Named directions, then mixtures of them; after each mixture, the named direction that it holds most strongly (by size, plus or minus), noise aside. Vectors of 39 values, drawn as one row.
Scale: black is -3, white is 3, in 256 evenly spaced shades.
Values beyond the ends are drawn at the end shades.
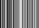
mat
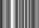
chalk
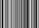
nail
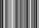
nail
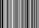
nail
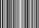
mat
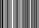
nail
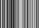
mat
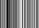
mat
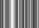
chalk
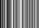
mat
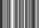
chalk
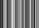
chalk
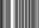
chalk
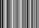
mat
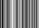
chalk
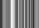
chalk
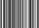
nail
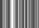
chalk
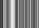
chalk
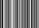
nail
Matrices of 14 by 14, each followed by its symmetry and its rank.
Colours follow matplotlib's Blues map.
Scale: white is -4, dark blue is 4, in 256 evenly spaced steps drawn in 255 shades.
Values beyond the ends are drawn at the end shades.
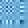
symmetric, rank one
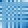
symmetric, rank one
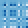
symmetric, rank one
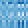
neither, rank two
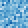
antisymmetric, full rank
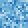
antisymmetric, full rank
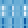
neither, rank one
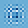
symmetric, rank one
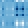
neither, rank one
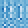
neither, rank two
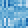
neither, rank two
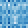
neither, rank two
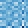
neither, rank two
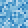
antisymmetric, full rank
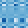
neither, rank one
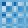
symmetric, rank one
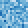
antisymmetric, full rank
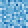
antisymmetric, full rank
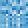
neither, rank two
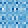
neither, rank two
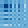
symmetric, rank one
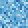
antisymmetric, full rank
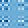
neither, rank one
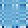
neither, rank one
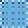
symmetric, rank one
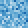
antisymmetric, full rank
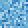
antisymmetric, full rank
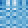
neither, rank one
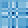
symmetric, rank one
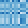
neither, rank one
